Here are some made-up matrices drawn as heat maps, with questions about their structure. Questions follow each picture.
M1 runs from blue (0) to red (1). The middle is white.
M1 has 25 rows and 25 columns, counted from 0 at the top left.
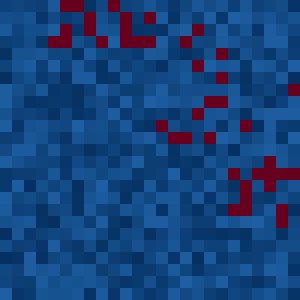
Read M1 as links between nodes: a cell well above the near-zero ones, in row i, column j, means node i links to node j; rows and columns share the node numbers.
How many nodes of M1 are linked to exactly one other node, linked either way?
1
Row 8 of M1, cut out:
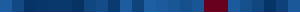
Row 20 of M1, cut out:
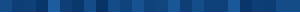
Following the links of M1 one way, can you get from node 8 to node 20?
yes
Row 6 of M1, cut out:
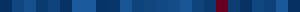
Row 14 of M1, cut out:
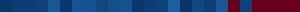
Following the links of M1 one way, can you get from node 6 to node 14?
no
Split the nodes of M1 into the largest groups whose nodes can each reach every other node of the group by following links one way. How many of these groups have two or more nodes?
0
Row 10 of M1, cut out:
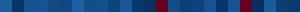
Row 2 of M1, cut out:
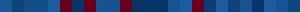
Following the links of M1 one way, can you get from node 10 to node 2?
no
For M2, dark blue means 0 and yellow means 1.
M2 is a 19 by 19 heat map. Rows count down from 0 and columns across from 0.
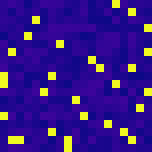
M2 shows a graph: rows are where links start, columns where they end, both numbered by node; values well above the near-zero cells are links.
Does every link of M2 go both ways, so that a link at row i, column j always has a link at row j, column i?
no
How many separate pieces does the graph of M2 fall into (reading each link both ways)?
1
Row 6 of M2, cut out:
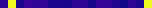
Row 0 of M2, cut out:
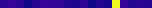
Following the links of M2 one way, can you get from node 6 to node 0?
yes
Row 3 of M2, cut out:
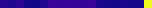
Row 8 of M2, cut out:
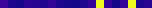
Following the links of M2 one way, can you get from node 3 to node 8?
yes
